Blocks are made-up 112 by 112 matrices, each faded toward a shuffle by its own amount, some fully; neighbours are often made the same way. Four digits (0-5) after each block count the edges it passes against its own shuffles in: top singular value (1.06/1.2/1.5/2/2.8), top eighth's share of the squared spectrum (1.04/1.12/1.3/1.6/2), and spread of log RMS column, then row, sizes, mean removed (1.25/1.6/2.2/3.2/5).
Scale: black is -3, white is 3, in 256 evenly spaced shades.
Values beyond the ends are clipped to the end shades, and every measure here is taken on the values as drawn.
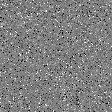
1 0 0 0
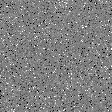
1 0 0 0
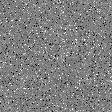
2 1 0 0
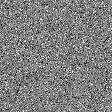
0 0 0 0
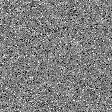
0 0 0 0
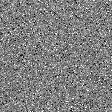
0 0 0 1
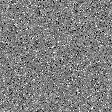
0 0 0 0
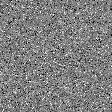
0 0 0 0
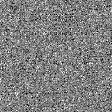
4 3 1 1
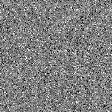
3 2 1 1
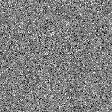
3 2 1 1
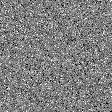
0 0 0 0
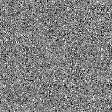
3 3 1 1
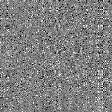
4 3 2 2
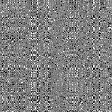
5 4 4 3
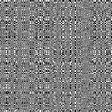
5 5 4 4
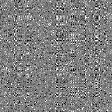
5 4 3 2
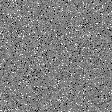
2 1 0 0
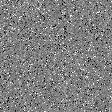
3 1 0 0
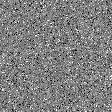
2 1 0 0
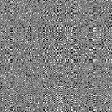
5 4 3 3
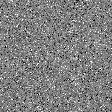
3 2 0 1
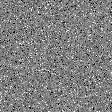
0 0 0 0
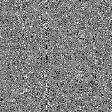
3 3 2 0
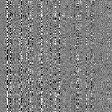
5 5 4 2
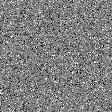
1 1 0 0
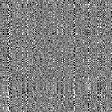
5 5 4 3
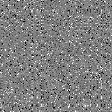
4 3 2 1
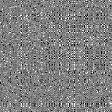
5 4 3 3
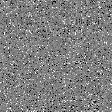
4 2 1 1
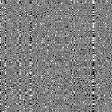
5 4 3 3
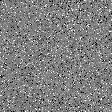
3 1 0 0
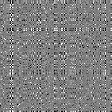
5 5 4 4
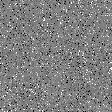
3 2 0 0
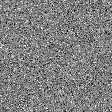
0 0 0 0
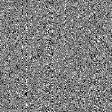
3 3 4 0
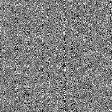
3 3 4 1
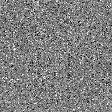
2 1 1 0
